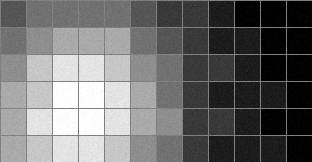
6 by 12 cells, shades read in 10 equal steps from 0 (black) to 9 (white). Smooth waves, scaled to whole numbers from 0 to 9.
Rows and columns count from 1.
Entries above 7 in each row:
0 0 2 3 4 2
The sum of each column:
30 38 44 44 40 29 22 12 8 5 2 0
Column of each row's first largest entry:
2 3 3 3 3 3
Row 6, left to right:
6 7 8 8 7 5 4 2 1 1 1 0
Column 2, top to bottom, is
4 5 7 7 8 7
